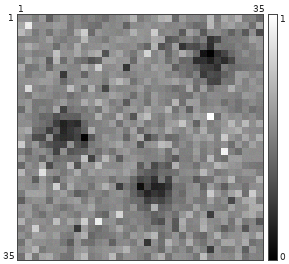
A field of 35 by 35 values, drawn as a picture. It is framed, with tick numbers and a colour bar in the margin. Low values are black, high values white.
There are no regular stripes. On average the colour sits 50% of the way up the scale. No row or column stands out. There are three dips. Neither half mirrors the other.
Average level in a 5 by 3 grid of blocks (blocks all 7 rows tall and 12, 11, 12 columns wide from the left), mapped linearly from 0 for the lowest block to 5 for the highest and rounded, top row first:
441
442
045
404
434
